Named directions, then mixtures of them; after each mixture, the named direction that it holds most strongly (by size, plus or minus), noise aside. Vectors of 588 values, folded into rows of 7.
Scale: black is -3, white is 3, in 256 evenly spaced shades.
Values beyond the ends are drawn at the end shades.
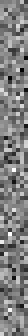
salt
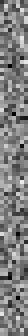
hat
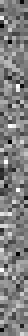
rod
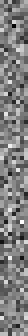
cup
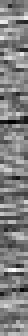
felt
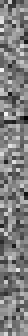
cup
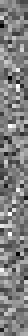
rod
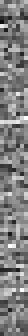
felt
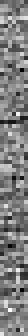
felt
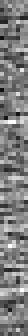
felt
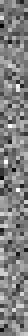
rod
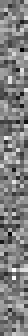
salt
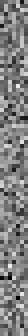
hat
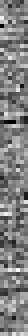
felt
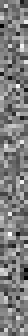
hat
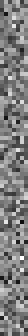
cup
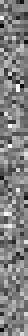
rod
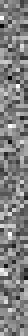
rod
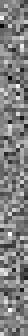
salt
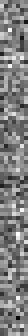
hat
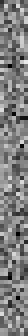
hat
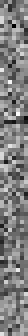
cup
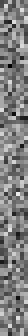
hat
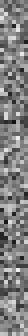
cup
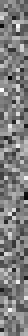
salt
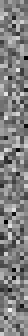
salt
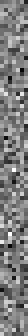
salt
